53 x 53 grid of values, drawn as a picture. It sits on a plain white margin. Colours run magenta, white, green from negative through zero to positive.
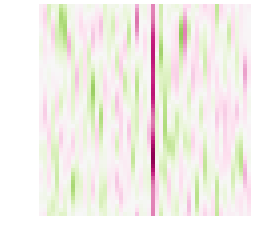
On average the colour sits 50% of the way up the scale. Column 29 differs from the columns beside it. The grain runs up and down. No overall slope runs across the table.
